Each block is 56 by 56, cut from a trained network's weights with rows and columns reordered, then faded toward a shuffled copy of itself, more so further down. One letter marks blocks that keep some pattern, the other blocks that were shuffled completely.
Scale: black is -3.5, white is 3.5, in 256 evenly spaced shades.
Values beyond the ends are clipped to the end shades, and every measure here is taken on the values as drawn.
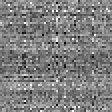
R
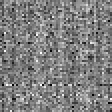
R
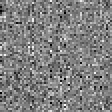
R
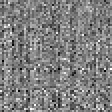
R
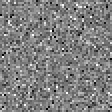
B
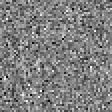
B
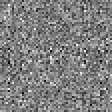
R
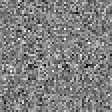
R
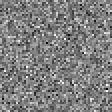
B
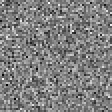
B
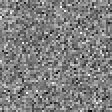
B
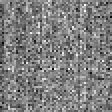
R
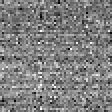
R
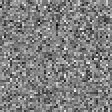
R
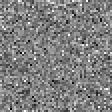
B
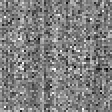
R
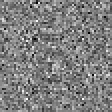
R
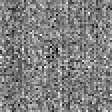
R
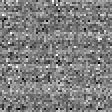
R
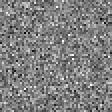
B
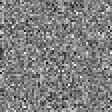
R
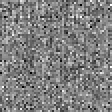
R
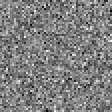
B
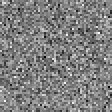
B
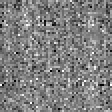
R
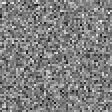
B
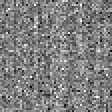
R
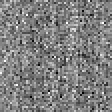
R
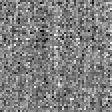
R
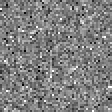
B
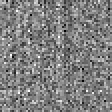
R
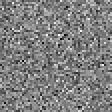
R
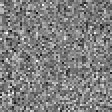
R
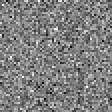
B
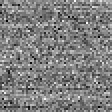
R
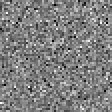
B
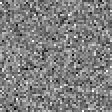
B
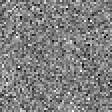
B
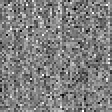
R
